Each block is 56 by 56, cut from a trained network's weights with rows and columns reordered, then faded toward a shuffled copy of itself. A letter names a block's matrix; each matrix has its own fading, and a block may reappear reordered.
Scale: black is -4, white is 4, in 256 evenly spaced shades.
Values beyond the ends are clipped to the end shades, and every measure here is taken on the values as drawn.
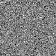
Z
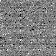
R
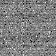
R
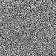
Z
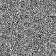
Z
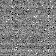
R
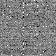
R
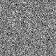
Z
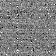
R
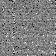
R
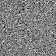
Z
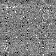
R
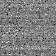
R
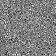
Z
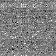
R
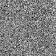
Z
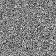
Z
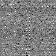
R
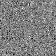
Z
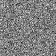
Z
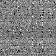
R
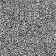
Z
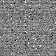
R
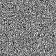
Z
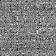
R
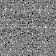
R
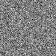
Z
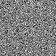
Z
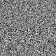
Z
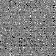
R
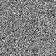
Z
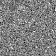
Z
